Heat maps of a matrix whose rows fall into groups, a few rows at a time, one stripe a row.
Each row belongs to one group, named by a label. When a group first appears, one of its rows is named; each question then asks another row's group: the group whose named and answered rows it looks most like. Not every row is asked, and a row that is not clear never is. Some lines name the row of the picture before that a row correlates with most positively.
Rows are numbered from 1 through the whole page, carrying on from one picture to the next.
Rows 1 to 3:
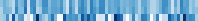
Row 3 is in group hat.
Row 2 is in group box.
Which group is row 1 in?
box
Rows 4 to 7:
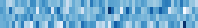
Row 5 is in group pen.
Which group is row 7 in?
hat
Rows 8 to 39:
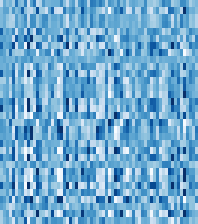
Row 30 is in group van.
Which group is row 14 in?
van
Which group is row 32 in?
hat
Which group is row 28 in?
van
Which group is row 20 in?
hat
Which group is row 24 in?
hat
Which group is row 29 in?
hat
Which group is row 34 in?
van
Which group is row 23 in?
van
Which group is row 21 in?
hat
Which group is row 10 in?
box
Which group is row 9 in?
hat
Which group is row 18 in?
van
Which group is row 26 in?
pen
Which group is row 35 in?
hat
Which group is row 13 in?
pen
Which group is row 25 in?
pen
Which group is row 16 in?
pen
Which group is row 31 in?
box
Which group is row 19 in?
hat
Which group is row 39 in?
box
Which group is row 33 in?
hat
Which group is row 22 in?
van
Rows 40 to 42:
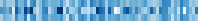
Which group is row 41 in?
pen
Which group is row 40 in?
box
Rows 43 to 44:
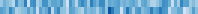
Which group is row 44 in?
pen
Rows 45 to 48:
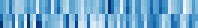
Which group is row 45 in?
pen
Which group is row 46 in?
pen
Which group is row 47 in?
van
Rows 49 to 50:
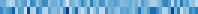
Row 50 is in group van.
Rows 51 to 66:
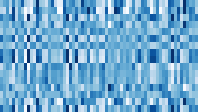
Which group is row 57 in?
box
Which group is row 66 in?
van
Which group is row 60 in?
box
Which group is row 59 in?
van
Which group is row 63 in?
pen
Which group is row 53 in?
van
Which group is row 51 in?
hat
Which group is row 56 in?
van
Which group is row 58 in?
van
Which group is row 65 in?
hat
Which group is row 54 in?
hat
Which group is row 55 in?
box
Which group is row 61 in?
box
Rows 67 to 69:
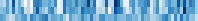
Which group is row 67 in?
hat
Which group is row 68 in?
hat
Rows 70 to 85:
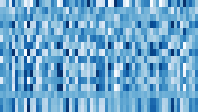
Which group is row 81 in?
box
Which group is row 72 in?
pen
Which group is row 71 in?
box
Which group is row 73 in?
van
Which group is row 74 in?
hat
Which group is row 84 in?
van
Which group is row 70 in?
hat
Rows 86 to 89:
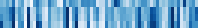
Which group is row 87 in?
van
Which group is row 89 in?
van
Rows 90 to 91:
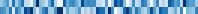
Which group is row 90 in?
hat
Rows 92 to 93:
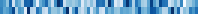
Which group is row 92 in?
pen
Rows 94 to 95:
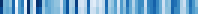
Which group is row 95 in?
van
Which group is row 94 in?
van
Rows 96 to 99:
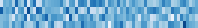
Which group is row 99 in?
hat
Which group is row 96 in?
box
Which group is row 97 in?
van
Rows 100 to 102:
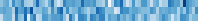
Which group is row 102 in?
box
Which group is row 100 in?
hat
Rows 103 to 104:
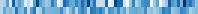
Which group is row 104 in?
box
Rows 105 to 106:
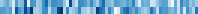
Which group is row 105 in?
box
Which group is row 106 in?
pen
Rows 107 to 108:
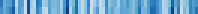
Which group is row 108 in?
van
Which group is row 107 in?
van
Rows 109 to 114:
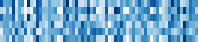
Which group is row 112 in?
hat
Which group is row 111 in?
van
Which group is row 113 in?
box
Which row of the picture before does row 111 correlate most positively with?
107
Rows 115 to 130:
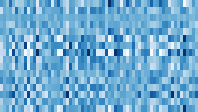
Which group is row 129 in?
box
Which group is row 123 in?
box
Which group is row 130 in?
hat
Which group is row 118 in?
box
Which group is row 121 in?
box
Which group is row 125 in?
pen
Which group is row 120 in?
hat
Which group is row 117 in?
pen
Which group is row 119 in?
pen
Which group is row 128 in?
van
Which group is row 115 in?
pen
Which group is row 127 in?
box
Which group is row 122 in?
hat
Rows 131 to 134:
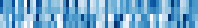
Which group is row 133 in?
hat
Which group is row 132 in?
van
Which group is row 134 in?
hat
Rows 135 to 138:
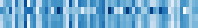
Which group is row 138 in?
box
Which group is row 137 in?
box
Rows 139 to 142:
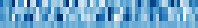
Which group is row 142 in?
pen
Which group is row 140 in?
pen
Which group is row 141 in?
pen
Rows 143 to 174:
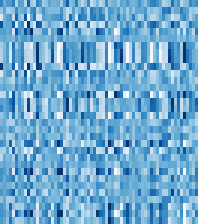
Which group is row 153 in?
box
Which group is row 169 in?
pen
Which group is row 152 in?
van
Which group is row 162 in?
box
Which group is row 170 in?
van
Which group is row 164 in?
hat
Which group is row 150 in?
hat
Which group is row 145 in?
box
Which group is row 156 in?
hat
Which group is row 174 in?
pen
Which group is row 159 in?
hat
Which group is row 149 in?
hat
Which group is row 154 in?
box
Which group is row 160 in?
box
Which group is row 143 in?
van
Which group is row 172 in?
pen
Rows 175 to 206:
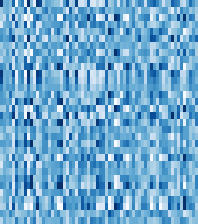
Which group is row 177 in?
hat
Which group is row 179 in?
pen
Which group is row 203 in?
hat
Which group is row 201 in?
pen
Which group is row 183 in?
box
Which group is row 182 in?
hat
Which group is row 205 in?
pen
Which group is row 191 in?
van
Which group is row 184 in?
pen
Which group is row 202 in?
box
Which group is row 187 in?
van
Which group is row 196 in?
box
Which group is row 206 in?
box
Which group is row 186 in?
van
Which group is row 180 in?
van
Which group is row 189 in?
pen
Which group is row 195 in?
pen
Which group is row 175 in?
van
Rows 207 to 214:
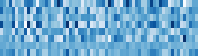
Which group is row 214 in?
van
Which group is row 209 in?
hat
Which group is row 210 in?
van
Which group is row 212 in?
hat
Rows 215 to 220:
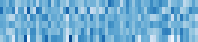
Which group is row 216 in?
van
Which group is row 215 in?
pen
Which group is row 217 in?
box
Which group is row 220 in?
box
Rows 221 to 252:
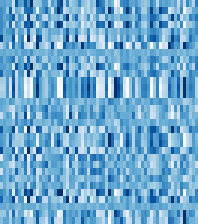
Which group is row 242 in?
van
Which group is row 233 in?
hat
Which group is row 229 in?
van
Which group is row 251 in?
hat
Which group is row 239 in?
van
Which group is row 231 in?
van
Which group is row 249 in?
van
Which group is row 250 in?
pen
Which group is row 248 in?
pen
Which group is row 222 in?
pen
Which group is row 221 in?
pen
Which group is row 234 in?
hat
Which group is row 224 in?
pen
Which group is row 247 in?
box
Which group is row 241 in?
pen
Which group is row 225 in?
van
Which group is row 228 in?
pen
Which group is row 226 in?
van
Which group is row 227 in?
hat
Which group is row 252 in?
hat
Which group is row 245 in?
box
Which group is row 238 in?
pen
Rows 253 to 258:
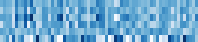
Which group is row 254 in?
box
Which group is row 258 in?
hat
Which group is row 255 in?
pen
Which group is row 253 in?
pen
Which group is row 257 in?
pen
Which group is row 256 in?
box
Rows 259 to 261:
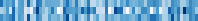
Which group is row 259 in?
van
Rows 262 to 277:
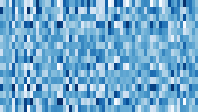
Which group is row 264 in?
hat
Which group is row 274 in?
van
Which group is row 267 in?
box
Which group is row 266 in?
pen
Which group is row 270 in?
pen
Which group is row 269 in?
box
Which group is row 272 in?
van
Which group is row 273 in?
box
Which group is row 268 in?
hat
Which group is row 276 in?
pen
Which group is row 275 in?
hat
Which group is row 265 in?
pen
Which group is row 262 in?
hat
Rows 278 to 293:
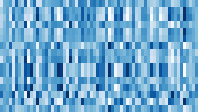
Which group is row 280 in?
hat
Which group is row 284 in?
pen
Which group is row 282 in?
hat
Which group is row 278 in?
box
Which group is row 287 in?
pen
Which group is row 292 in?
hat
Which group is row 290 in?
pen
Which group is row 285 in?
box
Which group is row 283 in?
hat
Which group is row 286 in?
box
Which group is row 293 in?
pen
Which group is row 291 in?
van
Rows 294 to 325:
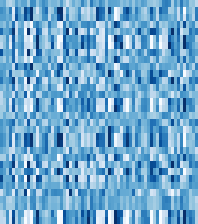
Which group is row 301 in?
van
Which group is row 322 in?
box
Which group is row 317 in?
van
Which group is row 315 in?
box
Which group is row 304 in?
pen
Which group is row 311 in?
van
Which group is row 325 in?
hat
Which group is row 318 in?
pen
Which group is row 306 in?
hat
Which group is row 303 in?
pen
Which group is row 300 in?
hat
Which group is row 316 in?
hat
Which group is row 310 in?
box
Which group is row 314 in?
pen
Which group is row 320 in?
van
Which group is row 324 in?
hat
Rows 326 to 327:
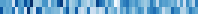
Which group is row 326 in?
pen
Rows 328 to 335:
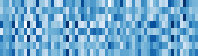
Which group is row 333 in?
van
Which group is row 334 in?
pen
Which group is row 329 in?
box
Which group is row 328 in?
hat
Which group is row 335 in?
van
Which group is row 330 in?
hat
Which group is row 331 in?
van
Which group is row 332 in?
box
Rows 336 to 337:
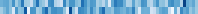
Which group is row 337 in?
box
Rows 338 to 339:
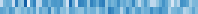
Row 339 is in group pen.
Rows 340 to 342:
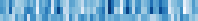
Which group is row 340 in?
pen
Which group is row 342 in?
box
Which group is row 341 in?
pen
